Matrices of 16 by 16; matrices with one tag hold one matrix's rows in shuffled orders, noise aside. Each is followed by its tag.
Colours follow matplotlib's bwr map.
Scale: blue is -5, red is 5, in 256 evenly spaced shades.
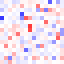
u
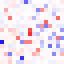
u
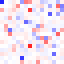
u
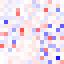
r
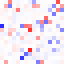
u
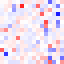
r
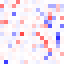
r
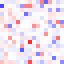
u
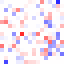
r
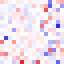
r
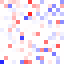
u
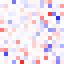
r
